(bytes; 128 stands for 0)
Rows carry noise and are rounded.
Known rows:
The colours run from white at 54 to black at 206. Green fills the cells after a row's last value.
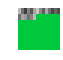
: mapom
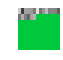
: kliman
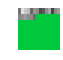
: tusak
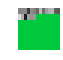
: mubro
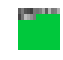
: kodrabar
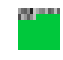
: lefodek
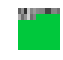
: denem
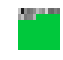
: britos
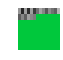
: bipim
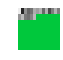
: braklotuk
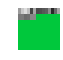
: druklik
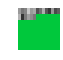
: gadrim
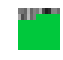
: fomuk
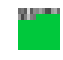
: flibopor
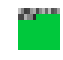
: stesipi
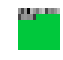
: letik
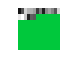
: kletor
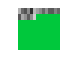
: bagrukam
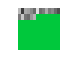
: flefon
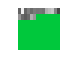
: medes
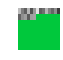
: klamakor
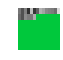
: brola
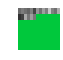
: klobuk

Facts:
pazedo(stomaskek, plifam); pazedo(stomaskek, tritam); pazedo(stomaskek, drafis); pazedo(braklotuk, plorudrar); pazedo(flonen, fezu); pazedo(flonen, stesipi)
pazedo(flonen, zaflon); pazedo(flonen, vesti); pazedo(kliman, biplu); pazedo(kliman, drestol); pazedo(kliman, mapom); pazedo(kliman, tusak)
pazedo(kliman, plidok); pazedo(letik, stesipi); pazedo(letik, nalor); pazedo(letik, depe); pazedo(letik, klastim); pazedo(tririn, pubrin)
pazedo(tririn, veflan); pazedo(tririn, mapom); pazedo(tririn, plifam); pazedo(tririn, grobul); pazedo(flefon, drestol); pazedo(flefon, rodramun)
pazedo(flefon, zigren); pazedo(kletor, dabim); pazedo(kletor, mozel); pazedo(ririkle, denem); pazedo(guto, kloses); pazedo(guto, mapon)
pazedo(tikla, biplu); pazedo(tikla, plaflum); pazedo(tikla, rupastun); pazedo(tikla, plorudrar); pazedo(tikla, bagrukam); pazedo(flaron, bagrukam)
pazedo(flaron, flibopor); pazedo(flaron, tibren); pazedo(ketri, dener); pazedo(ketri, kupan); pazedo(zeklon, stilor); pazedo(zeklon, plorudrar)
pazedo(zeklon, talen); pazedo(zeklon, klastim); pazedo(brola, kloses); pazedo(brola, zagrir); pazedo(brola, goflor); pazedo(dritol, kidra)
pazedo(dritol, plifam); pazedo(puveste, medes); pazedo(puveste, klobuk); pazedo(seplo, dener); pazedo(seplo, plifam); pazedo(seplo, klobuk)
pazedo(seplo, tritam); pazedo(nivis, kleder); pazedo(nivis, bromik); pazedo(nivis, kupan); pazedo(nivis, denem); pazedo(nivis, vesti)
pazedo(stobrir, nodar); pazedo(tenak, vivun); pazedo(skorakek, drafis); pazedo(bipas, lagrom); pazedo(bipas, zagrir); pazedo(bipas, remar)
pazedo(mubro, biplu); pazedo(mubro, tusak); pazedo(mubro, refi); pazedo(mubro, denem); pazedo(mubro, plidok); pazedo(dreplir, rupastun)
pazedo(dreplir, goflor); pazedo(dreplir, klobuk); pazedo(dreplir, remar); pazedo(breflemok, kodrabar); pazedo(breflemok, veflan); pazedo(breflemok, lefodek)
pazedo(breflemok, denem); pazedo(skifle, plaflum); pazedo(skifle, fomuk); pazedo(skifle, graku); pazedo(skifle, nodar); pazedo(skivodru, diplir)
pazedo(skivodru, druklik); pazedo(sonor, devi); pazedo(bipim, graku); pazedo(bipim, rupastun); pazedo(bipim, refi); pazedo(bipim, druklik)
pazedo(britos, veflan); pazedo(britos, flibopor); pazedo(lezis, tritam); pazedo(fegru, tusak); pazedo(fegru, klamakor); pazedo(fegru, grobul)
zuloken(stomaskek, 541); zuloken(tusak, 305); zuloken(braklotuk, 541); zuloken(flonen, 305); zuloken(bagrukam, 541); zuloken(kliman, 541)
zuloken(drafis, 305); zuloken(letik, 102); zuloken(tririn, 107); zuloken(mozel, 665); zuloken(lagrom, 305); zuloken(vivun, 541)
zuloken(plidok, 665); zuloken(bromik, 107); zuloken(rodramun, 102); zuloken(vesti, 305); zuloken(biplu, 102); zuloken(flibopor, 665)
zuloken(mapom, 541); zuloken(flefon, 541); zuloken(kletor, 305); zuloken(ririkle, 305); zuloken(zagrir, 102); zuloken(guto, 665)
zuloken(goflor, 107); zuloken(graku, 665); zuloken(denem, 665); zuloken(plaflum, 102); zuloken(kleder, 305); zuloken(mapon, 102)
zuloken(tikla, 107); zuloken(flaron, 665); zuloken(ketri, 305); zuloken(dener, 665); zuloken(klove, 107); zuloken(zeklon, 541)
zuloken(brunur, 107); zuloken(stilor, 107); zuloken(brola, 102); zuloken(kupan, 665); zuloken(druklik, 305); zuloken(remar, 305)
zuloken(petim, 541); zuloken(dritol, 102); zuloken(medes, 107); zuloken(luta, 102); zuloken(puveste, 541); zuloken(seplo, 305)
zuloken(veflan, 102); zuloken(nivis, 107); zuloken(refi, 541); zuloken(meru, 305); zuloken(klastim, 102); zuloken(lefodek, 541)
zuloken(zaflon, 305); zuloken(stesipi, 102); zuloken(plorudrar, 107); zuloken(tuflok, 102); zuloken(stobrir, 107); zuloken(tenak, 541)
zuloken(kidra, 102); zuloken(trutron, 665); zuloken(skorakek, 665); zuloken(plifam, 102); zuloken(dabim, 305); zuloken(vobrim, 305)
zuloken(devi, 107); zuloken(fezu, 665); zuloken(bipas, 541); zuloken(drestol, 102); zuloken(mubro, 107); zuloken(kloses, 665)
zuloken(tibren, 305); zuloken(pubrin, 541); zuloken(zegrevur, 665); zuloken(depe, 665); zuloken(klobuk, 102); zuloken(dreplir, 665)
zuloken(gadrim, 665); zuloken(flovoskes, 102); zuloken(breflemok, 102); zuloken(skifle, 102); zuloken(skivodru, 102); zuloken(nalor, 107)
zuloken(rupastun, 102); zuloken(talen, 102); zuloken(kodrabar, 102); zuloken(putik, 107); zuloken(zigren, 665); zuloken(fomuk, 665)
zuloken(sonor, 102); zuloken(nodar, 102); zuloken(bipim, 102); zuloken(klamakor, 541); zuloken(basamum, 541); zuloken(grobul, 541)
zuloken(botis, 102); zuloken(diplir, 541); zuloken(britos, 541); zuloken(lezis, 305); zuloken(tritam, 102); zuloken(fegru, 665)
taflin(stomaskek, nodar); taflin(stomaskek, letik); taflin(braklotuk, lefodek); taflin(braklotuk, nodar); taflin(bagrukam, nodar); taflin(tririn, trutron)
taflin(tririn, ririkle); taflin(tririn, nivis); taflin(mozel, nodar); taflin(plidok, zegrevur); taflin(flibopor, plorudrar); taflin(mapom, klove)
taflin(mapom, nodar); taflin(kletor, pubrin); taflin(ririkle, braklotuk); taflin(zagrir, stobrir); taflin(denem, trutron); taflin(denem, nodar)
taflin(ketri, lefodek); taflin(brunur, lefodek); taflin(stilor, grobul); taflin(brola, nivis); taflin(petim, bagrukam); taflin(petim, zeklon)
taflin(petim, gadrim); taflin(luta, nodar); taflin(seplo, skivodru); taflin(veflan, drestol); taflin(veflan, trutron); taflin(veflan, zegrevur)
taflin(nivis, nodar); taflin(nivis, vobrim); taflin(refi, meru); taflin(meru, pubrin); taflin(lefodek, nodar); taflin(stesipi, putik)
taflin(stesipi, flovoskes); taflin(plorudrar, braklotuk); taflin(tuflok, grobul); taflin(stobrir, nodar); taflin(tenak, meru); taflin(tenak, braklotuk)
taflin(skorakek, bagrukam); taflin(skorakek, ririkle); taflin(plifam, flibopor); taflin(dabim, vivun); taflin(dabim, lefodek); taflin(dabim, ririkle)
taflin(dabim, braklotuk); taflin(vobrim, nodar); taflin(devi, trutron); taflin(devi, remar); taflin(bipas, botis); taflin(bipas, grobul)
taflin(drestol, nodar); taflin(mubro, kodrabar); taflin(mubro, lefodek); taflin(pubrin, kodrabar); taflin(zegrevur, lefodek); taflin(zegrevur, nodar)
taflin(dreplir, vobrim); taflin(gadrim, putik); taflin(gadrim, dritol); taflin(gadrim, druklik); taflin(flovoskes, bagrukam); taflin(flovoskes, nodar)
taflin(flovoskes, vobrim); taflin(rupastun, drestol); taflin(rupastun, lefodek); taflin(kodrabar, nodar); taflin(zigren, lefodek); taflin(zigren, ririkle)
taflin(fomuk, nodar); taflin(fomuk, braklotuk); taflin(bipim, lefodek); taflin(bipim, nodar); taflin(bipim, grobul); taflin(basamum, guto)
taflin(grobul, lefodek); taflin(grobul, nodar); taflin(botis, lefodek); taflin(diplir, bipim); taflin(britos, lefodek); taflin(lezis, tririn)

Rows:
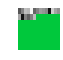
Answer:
guto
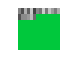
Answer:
breflemok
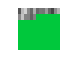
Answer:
vobrim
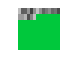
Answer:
refi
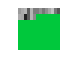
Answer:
tikla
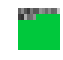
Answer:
zagrir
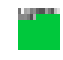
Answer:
remar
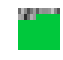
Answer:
klove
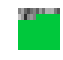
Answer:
brunur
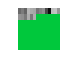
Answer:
trutron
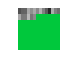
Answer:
zegrevur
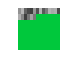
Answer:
plorudrar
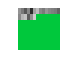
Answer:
pubrin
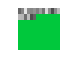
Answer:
ketri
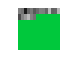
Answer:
veflan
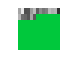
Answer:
nalor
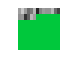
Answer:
putik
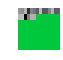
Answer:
stobrir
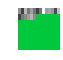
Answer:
dritol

